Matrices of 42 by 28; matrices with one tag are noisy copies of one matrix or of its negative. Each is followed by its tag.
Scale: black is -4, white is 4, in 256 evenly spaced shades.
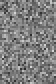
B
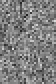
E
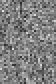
E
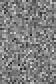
B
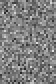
B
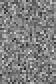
B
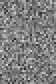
B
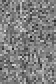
E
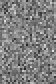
B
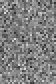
B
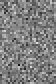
B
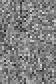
E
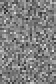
B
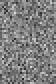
B
